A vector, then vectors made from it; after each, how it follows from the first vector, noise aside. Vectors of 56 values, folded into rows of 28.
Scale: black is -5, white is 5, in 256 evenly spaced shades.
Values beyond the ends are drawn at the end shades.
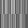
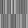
sign-scrambled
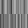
sign-scrambled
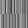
sign-scrambled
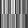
scaled up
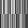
scaled up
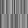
sign-scrambled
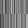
sign-scrambled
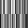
scaled up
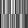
scaled up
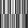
scaled up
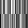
scaled up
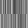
sign-scrambled
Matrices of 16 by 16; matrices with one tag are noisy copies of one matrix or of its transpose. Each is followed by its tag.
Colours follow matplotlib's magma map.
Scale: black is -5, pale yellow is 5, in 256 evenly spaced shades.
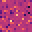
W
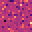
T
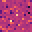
W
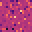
W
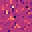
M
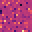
T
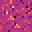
M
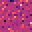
T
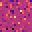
W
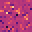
M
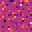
T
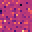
T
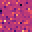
T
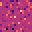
W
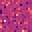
T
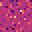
W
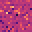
M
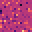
T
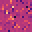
M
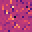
M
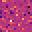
W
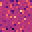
W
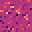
M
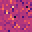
M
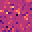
M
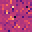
M
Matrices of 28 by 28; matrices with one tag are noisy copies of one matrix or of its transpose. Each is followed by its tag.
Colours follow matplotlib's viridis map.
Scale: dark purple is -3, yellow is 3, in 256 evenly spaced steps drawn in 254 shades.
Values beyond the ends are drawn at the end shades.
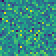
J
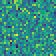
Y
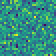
Y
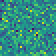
J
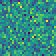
J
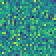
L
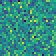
J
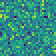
Y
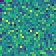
J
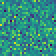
L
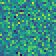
L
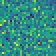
L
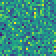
Y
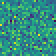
L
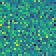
L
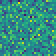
J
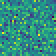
L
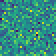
J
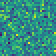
Y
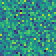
L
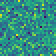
Y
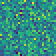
L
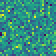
Y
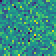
J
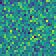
J
